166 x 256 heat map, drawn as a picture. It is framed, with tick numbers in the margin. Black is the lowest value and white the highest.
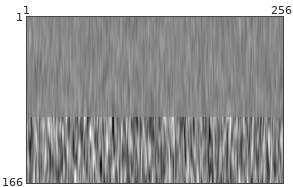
Mirror symmetry: none. Histogram: heavy tails on both sides. Grain: streaks running down. Seam: horizontal, 60% of the way down, the top part calmer. Average level on the scale: 50%. Slope: none.
